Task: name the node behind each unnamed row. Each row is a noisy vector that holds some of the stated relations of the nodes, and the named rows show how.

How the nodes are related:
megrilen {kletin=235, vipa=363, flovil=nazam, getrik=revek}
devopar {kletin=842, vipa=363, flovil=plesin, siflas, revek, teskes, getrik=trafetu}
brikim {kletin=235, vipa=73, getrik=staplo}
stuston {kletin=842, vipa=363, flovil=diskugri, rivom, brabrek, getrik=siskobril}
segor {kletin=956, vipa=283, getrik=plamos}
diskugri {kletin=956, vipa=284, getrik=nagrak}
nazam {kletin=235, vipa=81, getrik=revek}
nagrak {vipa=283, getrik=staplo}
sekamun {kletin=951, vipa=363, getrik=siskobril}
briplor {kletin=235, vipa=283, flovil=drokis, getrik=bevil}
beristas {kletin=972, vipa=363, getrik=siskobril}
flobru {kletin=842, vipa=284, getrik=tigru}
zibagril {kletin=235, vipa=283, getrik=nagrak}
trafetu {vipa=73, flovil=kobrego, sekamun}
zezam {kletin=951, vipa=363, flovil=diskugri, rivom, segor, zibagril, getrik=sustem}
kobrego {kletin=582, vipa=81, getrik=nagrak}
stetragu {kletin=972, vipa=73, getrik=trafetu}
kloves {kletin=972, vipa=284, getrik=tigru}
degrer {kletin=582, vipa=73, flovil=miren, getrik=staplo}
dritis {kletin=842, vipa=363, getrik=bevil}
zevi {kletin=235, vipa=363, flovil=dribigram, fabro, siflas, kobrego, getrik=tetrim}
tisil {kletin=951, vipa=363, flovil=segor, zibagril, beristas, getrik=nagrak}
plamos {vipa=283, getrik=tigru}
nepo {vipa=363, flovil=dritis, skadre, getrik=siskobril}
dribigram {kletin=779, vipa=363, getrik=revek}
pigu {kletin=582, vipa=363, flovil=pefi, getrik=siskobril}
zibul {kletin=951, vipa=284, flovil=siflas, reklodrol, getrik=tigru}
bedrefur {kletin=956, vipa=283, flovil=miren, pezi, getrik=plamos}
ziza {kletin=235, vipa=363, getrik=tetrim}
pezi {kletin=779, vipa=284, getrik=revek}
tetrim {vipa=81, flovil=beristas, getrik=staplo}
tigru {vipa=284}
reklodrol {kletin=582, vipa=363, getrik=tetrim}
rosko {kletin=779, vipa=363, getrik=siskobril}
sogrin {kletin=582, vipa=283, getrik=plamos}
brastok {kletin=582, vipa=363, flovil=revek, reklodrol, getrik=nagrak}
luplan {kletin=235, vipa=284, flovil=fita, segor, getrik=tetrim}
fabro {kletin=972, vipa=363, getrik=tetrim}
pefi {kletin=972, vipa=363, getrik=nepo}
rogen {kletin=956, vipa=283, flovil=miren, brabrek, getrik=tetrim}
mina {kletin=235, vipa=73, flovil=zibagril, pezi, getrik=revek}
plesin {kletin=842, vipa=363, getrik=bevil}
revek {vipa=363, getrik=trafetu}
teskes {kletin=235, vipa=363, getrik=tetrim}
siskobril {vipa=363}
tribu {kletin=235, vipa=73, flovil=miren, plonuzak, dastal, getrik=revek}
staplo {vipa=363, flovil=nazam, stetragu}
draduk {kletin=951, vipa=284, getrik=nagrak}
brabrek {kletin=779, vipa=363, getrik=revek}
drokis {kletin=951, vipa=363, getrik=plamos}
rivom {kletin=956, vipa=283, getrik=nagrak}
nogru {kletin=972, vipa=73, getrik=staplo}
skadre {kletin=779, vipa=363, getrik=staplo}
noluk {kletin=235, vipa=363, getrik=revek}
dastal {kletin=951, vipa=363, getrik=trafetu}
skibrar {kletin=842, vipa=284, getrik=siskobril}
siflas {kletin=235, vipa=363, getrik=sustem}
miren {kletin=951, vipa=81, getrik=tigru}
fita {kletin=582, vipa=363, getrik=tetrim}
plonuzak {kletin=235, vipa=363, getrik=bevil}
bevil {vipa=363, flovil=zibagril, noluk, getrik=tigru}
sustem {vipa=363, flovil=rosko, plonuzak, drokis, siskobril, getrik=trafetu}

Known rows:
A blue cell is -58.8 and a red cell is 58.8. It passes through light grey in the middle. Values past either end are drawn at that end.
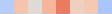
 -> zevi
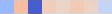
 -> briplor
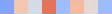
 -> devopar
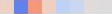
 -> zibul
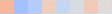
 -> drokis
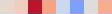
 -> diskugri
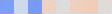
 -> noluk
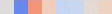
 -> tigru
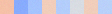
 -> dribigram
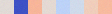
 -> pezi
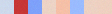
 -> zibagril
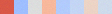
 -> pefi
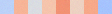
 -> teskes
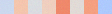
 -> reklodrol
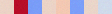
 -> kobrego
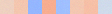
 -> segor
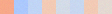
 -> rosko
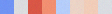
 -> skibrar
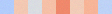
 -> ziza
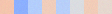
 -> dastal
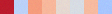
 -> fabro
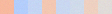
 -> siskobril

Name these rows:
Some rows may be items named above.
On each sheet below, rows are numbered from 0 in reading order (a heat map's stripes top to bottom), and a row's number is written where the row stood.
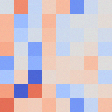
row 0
brastok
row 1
bevil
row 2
nepo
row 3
plamos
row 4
plonuzak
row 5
sogrin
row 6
kloves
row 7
tisil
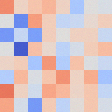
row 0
staplo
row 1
tigru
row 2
megrilen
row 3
pezi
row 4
bedrefur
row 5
teskes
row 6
tetrim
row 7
miren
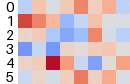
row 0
ziza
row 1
nogru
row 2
trafetu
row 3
noluk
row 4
diskugri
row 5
fita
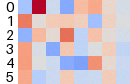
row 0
brikim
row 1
skadre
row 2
stuston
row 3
plamos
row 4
stetragu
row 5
sekamun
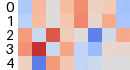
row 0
zevi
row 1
teskes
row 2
draduk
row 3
rivom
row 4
zibul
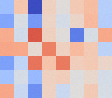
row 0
nazam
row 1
siflas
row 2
draduk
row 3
rogen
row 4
luplan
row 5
pigu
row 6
miren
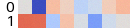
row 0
pezi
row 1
nagrak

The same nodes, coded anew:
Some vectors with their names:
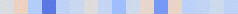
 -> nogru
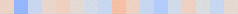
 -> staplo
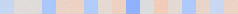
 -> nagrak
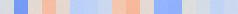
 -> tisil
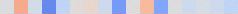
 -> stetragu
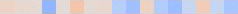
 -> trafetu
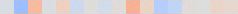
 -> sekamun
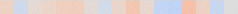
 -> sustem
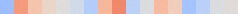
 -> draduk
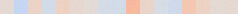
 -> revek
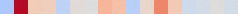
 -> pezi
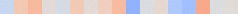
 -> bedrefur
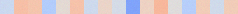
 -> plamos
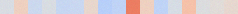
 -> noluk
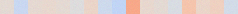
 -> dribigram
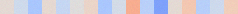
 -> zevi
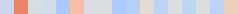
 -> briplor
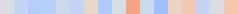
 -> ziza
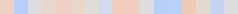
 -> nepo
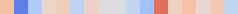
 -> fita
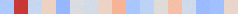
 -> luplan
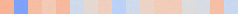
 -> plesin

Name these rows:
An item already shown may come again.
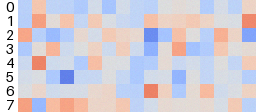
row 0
zibagril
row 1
nazam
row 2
degrer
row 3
segor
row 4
briplor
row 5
brikim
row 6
siflas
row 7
devopar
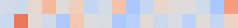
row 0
tetrim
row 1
briplor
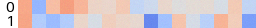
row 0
devopar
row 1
degrer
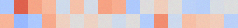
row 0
zibul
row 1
pigu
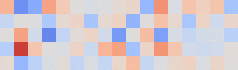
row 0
brastok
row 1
nagrak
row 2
stetragu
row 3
tigru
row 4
skadre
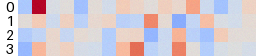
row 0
kloves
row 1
megrilen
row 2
rivom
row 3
diskugri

